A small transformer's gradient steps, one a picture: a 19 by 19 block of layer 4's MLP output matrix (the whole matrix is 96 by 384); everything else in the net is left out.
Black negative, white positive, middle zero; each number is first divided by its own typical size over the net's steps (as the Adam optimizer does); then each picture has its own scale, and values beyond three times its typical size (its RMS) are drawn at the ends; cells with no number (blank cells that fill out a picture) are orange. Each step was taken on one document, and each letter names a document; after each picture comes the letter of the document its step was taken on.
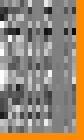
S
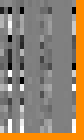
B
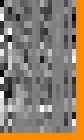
S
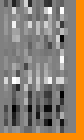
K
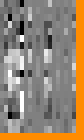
S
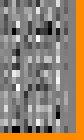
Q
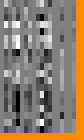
K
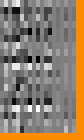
S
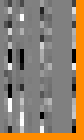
B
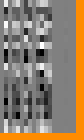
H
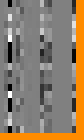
B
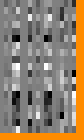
K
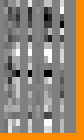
H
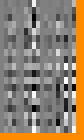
Q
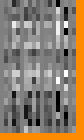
Q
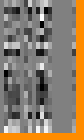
H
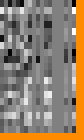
S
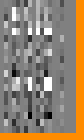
K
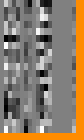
H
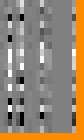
B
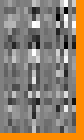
Q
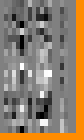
H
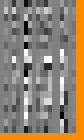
K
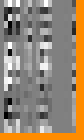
H
